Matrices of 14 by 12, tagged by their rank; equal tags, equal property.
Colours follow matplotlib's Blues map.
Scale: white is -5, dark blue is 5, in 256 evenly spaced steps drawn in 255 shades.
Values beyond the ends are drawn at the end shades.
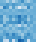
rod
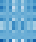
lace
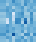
rod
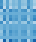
lace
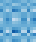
lace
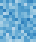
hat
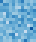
hat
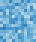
hat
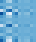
lace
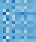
rod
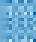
rod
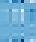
lace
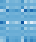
lace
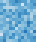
hat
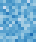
hat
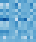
rod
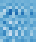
rod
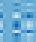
lace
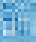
rod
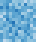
hat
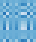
lace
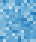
hat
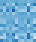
rod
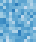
hat
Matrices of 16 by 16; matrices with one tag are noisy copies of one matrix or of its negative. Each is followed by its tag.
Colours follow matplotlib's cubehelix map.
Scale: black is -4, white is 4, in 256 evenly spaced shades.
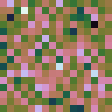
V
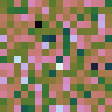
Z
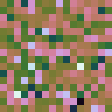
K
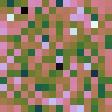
V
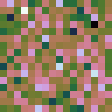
V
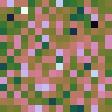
V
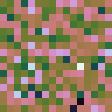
K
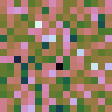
Z
